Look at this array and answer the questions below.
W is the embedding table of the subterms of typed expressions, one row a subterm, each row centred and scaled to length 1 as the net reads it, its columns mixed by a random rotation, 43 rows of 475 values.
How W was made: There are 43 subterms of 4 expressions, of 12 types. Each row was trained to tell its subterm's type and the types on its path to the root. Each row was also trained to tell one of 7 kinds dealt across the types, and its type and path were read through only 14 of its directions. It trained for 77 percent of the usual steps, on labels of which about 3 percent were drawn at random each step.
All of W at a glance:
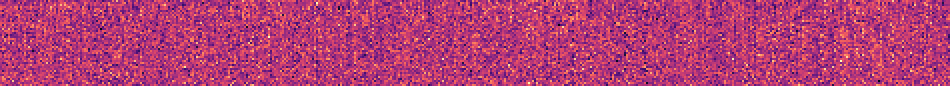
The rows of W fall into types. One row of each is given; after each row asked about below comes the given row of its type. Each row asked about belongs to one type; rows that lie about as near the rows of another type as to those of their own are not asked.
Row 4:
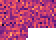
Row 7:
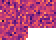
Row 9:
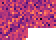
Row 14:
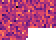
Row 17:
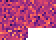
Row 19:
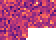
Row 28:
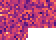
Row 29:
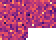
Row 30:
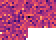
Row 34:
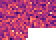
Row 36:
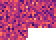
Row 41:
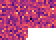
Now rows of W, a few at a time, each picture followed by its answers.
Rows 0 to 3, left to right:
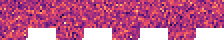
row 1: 4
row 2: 4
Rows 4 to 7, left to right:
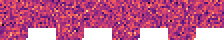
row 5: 7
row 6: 14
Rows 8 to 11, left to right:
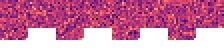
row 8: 29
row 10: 17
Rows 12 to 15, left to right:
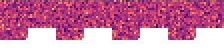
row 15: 36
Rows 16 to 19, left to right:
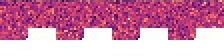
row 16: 14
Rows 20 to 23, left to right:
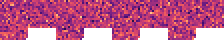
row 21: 30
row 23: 17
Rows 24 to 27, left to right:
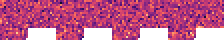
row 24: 36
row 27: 14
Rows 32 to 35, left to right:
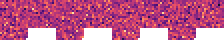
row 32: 17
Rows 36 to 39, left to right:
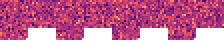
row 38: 30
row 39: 36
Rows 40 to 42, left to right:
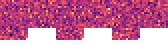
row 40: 19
